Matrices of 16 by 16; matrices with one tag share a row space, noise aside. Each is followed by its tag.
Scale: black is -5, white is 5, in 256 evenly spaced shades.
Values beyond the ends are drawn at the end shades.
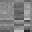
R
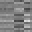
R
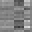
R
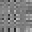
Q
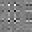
Q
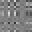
Q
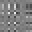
Q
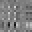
Q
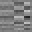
R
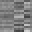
R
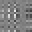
Q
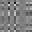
Q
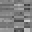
R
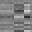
R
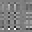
Q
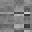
R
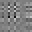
Q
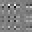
Q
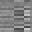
R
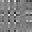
Q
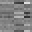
R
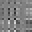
Q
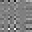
Q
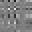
Q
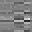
R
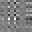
Q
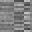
R
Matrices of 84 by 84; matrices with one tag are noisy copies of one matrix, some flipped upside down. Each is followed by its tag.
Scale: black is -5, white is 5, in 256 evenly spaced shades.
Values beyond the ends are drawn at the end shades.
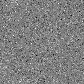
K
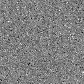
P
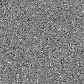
P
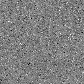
P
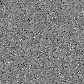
P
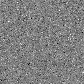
P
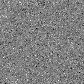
K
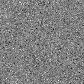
K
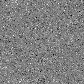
K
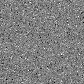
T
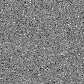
T
